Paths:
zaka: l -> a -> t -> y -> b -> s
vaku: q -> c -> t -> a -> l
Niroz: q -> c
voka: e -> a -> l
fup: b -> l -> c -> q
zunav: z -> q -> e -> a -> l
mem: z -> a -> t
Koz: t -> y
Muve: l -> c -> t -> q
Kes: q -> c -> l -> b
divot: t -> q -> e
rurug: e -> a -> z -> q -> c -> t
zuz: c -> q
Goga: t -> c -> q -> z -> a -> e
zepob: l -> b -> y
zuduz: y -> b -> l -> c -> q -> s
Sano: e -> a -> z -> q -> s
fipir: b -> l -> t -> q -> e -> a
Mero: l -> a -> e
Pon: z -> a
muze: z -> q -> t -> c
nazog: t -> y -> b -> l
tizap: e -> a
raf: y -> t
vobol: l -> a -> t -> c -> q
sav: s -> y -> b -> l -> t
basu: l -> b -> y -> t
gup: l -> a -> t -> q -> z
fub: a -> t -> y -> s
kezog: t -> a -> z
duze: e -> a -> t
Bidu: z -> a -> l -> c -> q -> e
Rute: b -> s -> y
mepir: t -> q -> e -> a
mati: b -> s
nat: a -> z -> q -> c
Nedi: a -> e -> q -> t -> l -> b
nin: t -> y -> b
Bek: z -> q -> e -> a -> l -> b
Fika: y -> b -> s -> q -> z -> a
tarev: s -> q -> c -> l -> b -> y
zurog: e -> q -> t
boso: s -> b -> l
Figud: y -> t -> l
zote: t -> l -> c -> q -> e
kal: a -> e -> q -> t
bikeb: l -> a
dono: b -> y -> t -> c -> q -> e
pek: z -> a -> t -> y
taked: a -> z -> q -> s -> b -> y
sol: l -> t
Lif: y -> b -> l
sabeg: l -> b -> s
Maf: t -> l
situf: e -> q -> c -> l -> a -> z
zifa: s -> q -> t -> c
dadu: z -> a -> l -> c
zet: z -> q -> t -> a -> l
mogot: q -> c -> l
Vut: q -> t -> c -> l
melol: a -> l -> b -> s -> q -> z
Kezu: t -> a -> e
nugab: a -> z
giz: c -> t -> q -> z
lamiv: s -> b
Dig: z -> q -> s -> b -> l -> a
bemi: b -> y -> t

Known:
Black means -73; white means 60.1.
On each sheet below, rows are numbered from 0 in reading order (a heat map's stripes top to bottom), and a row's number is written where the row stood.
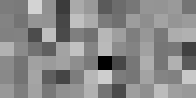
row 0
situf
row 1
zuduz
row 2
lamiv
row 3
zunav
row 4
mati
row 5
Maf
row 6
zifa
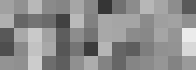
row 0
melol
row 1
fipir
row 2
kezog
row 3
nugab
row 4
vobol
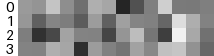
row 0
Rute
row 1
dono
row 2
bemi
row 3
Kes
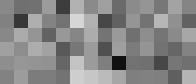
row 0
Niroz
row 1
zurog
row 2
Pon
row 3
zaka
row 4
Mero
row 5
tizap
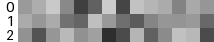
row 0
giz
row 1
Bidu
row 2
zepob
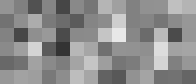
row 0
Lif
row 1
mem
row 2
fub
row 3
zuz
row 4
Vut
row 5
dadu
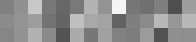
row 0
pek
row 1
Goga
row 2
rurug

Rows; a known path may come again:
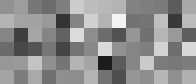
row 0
tizap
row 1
nin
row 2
kal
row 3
Figud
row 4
Rute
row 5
zifa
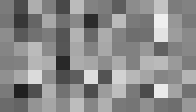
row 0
Nedi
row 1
basu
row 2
dono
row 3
rurug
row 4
mogot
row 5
giz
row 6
bemi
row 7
Sano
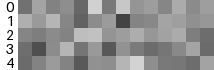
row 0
Kezu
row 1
Fika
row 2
zet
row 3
taked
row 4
duze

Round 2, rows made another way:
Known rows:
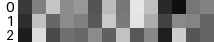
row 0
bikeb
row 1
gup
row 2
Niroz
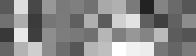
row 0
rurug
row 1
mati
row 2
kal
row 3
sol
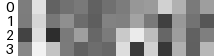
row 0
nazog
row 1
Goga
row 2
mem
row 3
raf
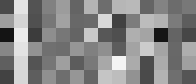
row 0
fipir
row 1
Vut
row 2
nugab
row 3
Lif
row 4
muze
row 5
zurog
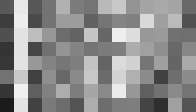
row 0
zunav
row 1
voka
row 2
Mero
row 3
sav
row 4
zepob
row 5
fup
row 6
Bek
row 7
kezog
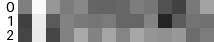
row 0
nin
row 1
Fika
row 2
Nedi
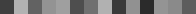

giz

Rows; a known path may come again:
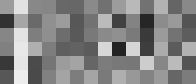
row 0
dono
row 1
giz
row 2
Goga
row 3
raf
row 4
voka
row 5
Nedi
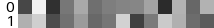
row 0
pek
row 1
Vut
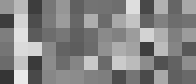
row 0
fub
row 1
fipir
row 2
nazog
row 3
divot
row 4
fup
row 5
tarev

